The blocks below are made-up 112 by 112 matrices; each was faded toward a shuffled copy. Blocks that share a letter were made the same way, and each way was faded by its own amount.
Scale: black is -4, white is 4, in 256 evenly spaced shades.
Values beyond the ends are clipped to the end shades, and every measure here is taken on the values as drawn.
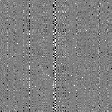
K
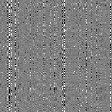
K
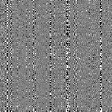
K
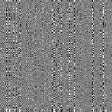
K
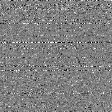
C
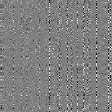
K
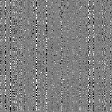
K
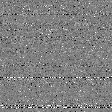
C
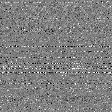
C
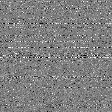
C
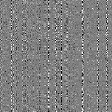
K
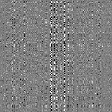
K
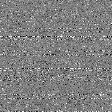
C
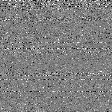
C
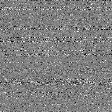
C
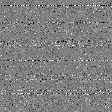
C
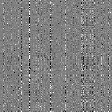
K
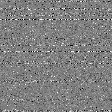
C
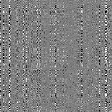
K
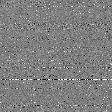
C
